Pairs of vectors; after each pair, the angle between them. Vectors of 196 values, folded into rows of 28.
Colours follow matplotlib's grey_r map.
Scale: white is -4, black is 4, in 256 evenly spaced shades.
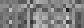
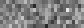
partly opposed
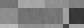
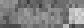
nearly opposite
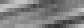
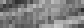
nearly opposite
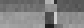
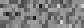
orthogonal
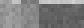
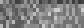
partly opposed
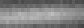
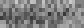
partly opposed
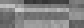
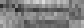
nearly opposite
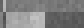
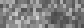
partly aligned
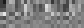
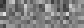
nearly parallel
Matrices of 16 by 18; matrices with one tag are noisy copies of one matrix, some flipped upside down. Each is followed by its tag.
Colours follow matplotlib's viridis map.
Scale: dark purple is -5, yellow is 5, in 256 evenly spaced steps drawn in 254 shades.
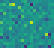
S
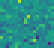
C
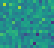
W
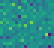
S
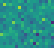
W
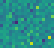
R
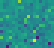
C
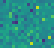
R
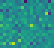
S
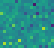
W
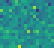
C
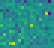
S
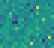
R
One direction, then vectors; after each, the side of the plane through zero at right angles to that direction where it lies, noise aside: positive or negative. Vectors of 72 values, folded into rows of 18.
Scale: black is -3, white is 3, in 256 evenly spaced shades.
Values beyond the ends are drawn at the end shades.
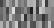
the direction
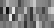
positive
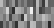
negative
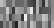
negative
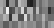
negative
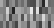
negative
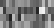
positive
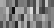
negative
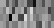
negative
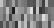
negative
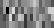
positive
